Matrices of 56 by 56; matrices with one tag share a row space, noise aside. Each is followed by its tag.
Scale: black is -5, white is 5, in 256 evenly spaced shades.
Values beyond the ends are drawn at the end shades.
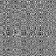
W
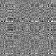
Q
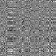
Q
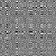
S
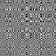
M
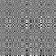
M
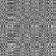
Q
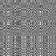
W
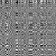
S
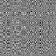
W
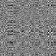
Q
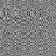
W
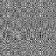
W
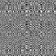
M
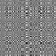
M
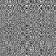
M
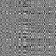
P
